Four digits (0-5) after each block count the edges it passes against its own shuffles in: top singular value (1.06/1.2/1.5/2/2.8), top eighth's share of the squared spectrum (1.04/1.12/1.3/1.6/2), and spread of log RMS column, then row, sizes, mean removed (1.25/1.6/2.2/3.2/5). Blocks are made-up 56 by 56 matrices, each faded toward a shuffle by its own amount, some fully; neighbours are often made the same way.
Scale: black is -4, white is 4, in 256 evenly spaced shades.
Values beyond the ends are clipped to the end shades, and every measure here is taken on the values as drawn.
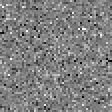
0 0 0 0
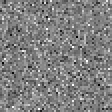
2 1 0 0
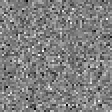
3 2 0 1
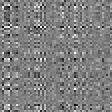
5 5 4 3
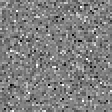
0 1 0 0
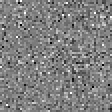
3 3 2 1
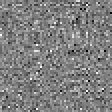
4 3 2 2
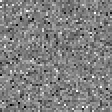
0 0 0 0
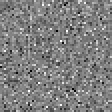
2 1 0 0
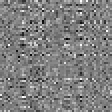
4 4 2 3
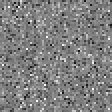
0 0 0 0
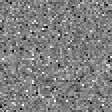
1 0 0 0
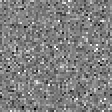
2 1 0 0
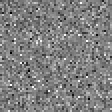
0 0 0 0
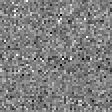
1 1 0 2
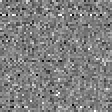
2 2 0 2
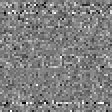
2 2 0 3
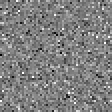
1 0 0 0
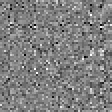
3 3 2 1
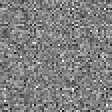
4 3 1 2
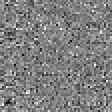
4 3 1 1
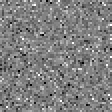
1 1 0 0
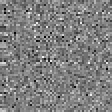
4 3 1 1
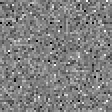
2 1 0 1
